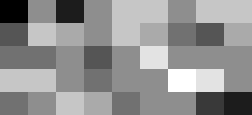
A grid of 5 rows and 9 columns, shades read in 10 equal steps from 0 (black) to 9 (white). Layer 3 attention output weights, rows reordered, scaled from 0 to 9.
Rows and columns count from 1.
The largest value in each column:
7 7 7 6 7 8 9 8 7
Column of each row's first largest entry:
5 2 6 7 3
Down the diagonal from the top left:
0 7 5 4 4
